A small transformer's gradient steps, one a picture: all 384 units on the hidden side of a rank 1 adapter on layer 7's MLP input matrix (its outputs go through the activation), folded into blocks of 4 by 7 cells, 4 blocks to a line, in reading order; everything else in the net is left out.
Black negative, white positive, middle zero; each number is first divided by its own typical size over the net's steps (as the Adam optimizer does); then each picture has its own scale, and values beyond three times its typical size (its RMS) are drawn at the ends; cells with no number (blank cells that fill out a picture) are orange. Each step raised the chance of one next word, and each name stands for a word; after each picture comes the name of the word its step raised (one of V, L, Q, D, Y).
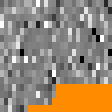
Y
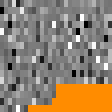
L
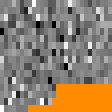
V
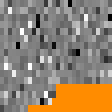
V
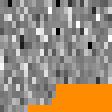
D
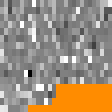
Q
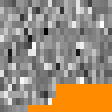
Q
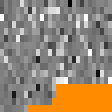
V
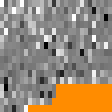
D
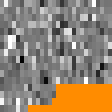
L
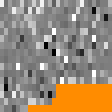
D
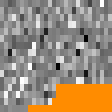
Q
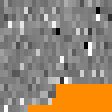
V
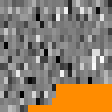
Y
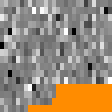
L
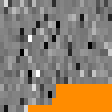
D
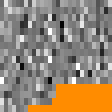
Y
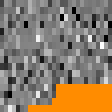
Y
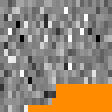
D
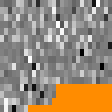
Q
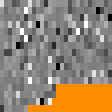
V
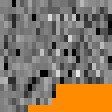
Y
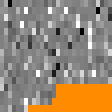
D
